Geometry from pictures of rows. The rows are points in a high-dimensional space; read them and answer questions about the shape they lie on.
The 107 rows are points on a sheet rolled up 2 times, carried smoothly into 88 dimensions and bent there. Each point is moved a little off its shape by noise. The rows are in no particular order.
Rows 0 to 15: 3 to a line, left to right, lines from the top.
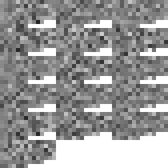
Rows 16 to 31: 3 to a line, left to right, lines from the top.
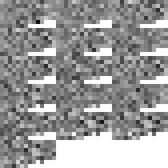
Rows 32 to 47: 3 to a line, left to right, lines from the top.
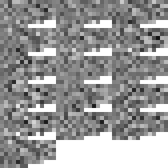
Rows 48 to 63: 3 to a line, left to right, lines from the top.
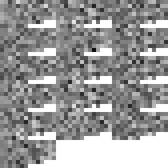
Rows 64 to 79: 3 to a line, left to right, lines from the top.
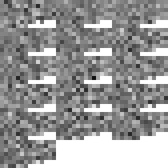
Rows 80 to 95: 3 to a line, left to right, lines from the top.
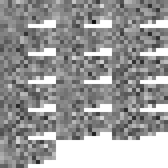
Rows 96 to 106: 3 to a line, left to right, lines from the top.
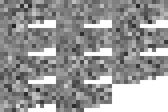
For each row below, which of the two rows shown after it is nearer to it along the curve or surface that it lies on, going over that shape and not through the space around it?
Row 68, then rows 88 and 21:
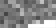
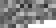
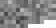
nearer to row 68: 21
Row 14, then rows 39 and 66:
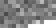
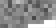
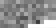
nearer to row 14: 66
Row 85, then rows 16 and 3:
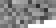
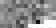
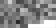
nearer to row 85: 16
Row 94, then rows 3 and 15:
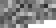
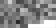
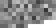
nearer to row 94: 3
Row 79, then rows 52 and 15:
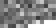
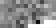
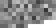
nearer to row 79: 52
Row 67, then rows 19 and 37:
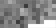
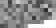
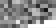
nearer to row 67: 19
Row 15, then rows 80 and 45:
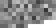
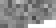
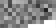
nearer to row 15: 45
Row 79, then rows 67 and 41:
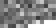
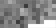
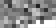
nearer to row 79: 41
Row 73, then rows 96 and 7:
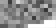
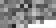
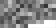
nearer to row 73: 7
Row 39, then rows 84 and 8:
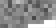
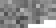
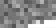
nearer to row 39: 84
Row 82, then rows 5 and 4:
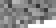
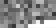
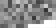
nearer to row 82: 4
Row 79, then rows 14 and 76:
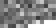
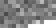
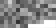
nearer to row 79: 76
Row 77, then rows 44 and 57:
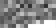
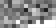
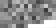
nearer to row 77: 44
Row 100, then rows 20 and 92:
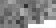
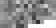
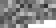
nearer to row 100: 20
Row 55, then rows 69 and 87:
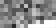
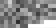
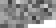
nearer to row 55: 69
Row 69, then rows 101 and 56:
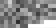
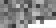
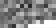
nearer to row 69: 56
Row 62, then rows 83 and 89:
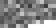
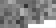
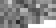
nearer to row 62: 89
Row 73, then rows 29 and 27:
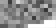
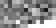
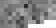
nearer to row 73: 27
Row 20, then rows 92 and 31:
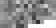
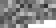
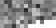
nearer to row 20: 92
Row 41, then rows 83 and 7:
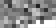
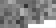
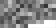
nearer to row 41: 7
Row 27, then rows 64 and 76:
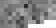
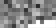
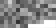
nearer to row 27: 76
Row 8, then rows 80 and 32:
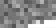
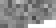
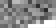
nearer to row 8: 32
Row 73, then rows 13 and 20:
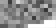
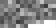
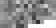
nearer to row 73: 20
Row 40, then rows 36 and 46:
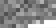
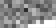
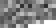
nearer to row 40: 36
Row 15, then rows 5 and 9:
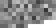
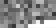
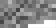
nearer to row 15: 9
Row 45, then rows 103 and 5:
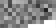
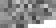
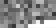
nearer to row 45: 103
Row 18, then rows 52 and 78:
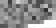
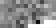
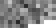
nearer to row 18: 52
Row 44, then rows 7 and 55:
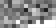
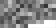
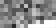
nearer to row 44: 55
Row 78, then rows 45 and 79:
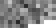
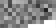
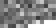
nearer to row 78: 79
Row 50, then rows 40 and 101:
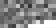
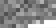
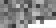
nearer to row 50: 101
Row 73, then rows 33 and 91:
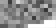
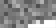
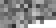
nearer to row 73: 33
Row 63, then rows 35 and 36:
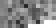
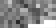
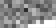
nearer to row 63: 35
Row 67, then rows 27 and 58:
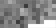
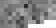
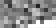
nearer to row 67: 27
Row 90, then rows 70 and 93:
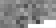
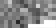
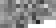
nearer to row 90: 93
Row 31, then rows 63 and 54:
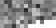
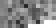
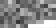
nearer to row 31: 54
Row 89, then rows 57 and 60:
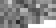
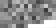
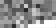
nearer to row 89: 57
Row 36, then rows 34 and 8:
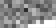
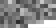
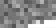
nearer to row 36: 8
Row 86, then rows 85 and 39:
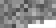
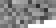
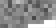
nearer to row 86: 85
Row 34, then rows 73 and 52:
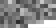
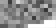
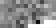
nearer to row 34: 52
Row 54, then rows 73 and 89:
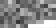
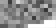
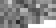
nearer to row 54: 89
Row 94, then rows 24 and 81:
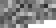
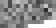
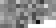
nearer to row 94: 81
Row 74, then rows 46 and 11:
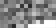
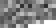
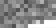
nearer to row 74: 46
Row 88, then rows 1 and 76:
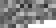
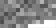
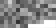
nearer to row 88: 76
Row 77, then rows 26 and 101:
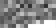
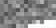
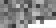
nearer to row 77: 101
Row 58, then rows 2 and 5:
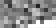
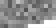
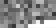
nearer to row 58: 5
